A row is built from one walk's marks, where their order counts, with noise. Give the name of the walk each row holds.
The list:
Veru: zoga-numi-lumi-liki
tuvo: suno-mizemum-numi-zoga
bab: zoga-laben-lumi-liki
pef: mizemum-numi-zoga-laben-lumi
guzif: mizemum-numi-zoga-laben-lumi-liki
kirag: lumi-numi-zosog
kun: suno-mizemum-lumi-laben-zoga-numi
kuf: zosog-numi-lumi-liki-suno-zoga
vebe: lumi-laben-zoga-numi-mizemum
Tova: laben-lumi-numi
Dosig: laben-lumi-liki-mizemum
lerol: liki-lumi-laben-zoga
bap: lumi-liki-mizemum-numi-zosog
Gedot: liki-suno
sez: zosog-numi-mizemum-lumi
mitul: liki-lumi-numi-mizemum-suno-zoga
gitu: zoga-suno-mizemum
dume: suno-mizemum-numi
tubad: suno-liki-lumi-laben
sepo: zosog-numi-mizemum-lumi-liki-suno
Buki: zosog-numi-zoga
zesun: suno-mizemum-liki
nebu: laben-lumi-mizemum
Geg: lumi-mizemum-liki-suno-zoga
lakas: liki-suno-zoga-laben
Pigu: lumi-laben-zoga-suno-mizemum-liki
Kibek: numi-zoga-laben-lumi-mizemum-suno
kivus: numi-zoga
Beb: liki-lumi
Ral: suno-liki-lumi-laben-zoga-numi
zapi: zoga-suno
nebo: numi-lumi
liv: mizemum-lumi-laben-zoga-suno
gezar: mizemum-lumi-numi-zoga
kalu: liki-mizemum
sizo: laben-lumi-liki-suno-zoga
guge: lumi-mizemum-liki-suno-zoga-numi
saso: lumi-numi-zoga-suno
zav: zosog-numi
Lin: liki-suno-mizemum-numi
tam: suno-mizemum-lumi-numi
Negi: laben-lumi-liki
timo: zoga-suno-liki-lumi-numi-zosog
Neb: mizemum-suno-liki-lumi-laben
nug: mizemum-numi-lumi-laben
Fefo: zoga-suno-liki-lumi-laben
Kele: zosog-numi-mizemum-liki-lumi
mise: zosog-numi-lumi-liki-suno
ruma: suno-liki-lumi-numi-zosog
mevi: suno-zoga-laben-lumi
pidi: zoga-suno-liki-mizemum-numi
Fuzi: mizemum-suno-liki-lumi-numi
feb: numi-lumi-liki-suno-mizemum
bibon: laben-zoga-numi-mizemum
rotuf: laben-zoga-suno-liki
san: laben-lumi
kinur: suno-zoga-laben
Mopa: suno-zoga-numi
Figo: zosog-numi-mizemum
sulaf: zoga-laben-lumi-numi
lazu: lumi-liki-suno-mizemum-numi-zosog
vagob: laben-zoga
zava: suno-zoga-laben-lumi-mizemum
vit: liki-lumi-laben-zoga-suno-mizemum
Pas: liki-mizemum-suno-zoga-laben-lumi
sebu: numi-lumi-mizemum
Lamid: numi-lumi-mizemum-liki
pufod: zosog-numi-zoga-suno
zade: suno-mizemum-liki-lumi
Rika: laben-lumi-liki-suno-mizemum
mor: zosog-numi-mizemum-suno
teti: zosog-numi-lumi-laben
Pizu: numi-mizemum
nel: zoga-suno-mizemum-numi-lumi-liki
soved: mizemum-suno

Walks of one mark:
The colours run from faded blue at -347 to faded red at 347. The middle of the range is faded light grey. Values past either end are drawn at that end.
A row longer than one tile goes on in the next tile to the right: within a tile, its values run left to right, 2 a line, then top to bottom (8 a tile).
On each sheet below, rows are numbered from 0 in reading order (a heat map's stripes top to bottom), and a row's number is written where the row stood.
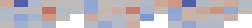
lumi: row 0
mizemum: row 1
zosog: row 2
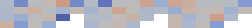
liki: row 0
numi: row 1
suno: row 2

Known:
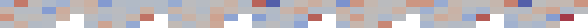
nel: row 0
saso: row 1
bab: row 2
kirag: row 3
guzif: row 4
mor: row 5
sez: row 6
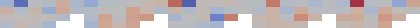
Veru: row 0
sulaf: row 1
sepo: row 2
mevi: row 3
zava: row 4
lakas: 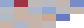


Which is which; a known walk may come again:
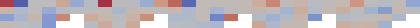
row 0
mise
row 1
kun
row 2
sepo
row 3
Rika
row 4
Ral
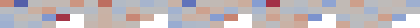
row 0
sez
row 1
mevi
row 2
Figo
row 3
rotuf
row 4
sizo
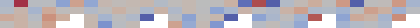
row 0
zava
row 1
kalu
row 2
Gedot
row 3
kirag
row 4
zav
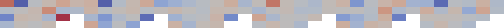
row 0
teti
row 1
Beb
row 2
lerol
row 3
dume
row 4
Negi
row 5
Veru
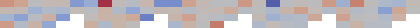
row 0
tubad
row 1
lakas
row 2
guzif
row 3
sebu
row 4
nel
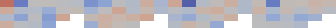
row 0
lazu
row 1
kivus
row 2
nebo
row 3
Lamid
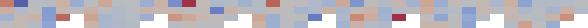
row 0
kuf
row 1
Geg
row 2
pidi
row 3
zesun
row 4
pufod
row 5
feb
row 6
saso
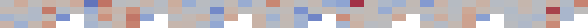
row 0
Dosig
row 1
vagob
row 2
timo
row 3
Lin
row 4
tuvo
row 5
bab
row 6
nebu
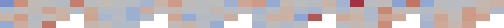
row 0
pef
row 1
guge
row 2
tam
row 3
mor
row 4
liv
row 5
sulaf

